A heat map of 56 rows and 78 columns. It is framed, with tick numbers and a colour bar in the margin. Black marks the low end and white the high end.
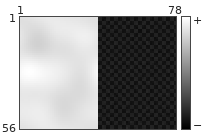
It is made of 1 by 2 panels. Panel 1,1: very high, smooth, faint in contrast. Panel 1,2: very low, checkered, faint in contrast.
